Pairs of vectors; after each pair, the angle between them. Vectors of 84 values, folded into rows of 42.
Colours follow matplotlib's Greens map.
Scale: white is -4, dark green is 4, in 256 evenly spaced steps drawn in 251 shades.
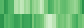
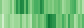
nearly opposite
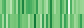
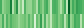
nearly opposite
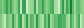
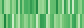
partly opposed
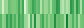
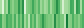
nearly parallel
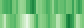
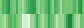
nearly parallel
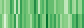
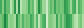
nearly opposite
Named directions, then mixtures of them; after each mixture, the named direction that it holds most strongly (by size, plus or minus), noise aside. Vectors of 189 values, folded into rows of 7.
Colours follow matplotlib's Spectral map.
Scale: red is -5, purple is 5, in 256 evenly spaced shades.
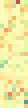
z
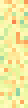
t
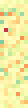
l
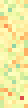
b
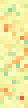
b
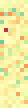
l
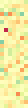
l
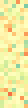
b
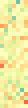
z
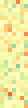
b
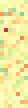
l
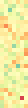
b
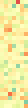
z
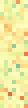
b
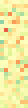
l
